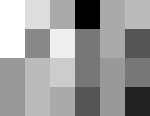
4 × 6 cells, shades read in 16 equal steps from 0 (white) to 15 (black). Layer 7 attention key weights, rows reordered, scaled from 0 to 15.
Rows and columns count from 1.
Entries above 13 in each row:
1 0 0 0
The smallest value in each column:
0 2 1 8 5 4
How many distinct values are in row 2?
6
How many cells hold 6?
4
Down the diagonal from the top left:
0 7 3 10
